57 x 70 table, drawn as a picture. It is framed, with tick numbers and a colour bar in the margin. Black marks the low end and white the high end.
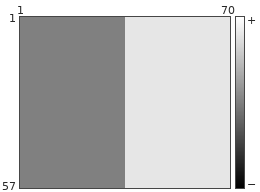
The table splits into one row of 2 panels. Panel 1,1: middling, flat. Panel 1,2: very high, flat.
